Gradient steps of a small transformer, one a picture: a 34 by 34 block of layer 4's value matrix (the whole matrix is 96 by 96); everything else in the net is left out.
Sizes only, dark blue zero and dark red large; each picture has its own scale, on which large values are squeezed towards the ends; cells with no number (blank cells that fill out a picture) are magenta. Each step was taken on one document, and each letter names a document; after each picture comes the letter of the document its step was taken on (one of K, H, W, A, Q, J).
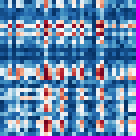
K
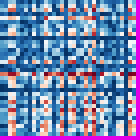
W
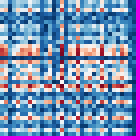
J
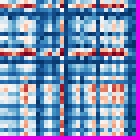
J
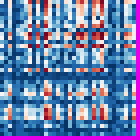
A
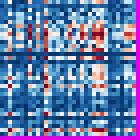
A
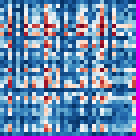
A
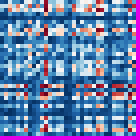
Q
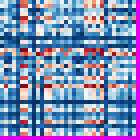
J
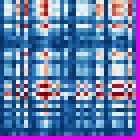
Q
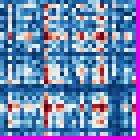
A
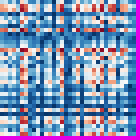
J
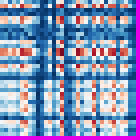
J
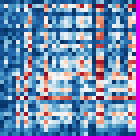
K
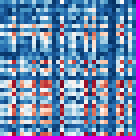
W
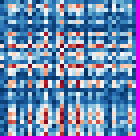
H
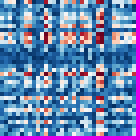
K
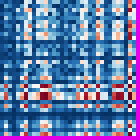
Q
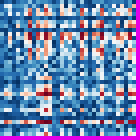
K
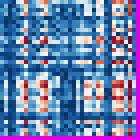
Q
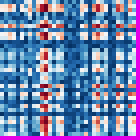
Q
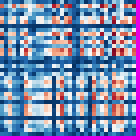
J
